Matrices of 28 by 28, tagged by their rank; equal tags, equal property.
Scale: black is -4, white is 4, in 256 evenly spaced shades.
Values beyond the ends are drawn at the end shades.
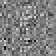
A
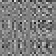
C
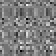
C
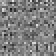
A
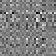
C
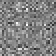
A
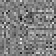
A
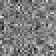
A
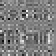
C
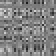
C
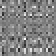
C
